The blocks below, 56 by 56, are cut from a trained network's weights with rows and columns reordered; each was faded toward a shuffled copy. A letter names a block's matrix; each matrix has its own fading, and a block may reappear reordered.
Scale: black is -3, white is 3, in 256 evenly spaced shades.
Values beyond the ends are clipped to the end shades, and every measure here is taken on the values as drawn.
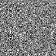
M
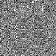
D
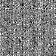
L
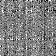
L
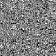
D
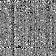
L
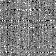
L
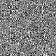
M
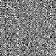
M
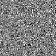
M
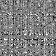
L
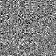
M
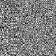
D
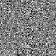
M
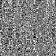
M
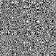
D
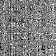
L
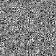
M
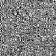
M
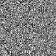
M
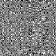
D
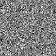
M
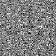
M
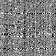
L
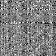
L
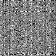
L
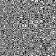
D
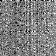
L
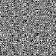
D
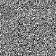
M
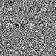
D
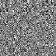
M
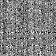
L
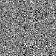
M
